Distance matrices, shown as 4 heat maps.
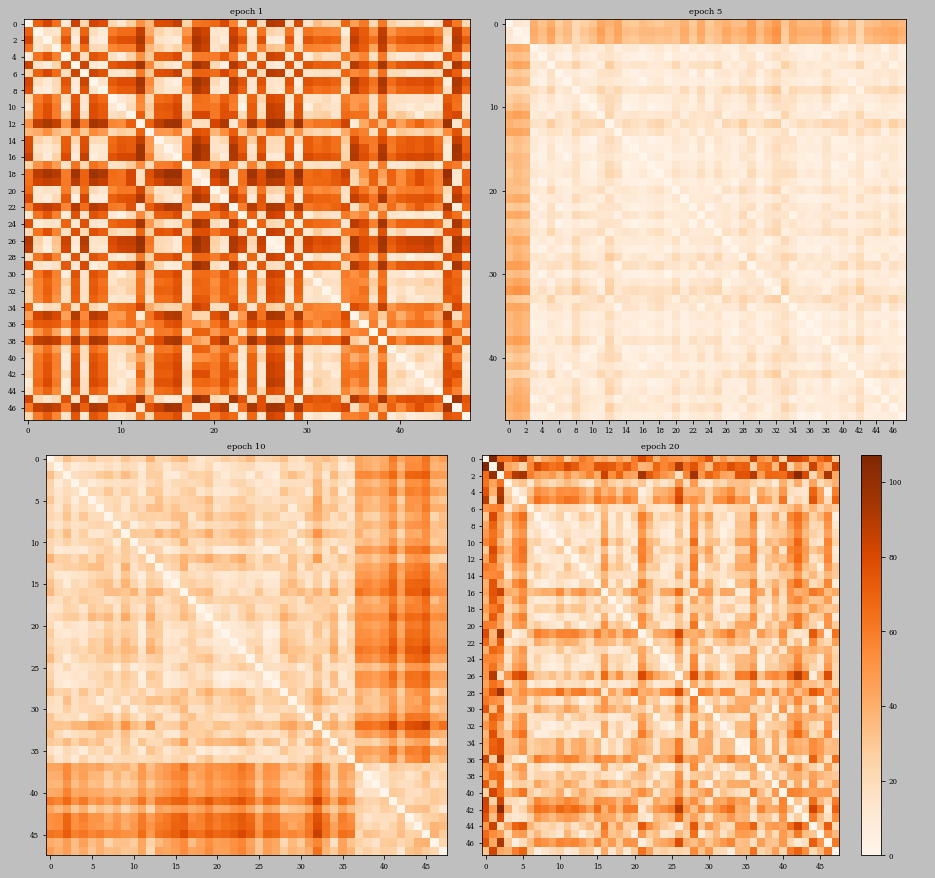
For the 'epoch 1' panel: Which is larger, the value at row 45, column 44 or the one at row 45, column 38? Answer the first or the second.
the second
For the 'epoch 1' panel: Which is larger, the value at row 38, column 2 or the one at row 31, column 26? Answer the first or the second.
the first
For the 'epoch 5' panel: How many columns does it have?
48
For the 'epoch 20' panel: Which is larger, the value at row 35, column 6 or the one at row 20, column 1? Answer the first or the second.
the second
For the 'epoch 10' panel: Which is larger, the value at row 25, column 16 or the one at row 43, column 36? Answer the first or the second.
the second
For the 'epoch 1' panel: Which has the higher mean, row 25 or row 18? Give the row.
18
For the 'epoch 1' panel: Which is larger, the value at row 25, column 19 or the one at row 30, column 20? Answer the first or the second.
the first
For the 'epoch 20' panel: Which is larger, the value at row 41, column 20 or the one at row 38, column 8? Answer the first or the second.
the first
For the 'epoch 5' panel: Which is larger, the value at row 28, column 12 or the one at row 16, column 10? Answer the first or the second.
the first
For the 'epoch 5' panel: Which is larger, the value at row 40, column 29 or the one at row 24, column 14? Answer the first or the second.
the first
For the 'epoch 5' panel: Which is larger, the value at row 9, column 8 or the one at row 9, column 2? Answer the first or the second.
the second
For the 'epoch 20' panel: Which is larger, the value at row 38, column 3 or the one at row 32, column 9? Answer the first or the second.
the first
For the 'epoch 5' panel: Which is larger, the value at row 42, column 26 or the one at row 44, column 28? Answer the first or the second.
the first
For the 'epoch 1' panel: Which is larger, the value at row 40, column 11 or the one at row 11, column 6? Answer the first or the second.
the first
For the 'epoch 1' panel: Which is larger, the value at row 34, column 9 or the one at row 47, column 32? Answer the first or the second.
the first
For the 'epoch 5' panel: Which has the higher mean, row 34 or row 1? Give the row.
1
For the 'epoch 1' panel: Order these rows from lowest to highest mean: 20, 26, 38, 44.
44, 20, 26, 38
